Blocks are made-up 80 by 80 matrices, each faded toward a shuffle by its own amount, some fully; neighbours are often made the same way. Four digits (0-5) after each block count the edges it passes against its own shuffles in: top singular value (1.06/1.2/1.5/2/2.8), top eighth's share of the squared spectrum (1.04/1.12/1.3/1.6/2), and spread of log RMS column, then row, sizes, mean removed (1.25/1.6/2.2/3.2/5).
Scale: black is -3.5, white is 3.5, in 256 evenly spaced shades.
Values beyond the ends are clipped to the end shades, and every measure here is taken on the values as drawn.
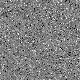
0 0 0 0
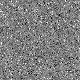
0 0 0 0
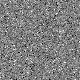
0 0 0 0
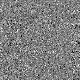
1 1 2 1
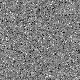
0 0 0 0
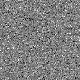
3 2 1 0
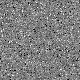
1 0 0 0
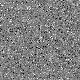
1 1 0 0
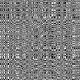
5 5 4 4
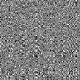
4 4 2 2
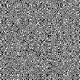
4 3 2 2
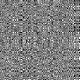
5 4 3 3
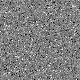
1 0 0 0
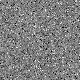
1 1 0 0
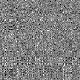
4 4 2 2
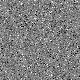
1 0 0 0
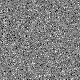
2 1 0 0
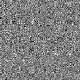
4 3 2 2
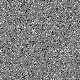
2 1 0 0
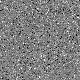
1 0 0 0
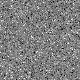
1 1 0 0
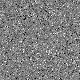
1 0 0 0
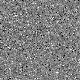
3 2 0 1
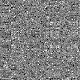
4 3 1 1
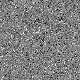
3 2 1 0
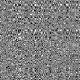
4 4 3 2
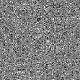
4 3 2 1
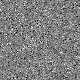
2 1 0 0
